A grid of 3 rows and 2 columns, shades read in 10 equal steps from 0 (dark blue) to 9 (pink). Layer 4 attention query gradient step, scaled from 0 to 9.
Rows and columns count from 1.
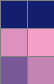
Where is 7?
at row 3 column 2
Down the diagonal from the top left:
0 9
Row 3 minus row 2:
-4 -2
